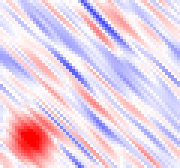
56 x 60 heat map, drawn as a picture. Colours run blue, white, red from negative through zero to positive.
Grain: diagonal, down to the right. Bumps: one, in the bottom left. Mirror symmetry: none. Ninth with the highest average: bottom left.
